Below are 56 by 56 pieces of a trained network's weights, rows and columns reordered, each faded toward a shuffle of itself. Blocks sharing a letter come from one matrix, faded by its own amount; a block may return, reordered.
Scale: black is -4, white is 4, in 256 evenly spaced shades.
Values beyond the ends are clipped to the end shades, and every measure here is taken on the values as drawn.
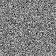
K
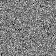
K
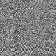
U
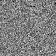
K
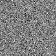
K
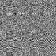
U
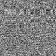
U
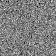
K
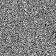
K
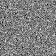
K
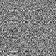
U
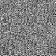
U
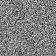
K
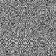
U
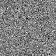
K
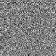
U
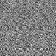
U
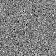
K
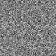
U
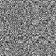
U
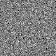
K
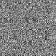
U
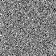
K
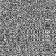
U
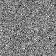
K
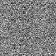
U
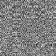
U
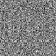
U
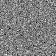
K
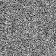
K
